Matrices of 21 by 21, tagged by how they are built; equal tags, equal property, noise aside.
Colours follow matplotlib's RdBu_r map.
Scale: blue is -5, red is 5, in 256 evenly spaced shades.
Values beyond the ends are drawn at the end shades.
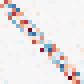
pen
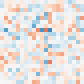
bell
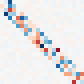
pen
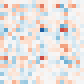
bell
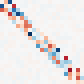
pen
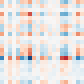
bell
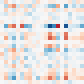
bell
